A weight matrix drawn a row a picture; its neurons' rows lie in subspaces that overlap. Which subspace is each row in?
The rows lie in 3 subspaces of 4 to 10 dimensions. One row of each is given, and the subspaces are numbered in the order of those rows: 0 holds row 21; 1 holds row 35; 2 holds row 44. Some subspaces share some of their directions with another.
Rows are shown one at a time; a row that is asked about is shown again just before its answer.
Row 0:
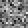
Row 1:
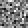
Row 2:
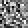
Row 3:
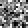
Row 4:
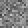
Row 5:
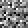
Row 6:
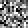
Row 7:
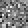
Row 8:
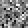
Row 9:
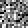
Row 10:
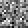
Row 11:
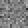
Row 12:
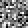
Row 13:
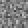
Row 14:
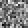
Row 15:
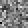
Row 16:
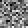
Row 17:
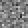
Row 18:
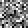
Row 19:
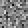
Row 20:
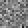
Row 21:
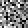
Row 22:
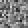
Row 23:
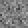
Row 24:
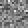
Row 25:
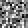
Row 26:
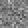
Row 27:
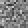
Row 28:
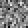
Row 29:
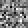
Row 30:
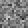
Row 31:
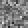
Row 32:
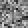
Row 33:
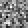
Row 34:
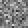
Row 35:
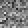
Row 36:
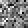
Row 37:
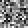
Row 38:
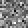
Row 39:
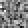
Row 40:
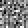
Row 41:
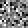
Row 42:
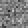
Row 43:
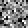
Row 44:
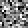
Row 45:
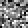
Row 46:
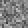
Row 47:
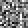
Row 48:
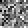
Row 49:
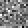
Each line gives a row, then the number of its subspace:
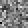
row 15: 2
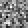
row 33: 1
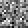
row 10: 1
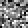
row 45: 2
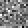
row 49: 0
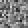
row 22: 2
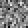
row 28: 2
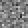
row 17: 2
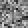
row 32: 2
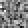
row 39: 2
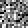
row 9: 1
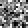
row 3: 2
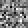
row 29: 1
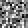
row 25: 2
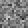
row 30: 1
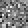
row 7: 1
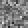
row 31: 2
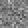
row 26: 2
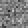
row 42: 0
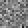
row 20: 0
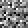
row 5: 1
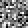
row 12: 1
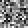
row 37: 1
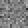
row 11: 2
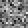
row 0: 2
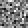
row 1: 2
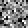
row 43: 2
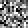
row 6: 1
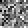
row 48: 1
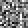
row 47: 2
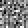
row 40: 2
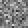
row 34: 0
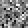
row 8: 2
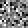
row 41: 1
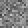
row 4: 0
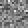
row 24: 2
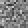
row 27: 1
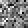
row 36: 1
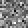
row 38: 2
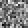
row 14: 2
